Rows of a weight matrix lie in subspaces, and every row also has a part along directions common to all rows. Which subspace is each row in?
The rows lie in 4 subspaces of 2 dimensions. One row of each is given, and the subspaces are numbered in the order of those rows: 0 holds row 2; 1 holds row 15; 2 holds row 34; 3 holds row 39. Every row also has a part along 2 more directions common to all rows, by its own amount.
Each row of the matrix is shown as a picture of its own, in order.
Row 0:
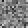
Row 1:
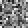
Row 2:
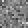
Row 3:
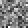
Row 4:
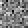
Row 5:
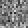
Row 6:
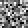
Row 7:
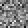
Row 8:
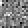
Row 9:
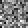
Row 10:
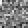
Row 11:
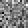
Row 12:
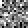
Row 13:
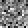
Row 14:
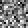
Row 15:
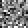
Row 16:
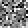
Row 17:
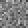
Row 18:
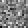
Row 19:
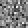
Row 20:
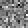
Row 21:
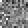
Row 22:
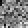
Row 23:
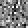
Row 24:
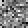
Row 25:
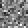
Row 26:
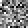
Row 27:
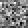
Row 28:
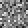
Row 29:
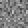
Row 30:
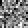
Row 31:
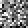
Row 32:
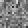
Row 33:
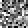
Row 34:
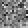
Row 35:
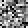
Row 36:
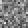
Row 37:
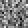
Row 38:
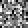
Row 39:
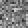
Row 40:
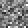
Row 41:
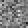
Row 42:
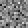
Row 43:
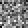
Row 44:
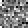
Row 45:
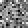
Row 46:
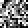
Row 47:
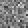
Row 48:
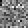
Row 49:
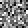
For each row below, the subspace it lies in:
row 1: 3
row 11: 1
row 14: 2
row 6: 3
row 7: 2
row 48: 2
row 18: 1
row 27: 3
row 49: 3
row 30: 1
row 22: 1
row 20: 2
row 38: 3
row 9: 2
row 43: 3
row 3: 1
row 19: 0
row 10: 3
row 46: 0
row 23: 0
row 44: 0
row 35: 0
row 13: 1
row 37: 1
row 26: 2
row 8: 3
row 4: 3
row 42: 0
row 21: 1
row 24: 0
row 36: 2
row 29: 3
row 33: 1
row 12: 0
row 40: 1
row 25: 1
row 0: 0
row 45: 0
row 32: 0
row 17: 1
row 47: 2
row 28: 3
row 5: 0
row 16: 2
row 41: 0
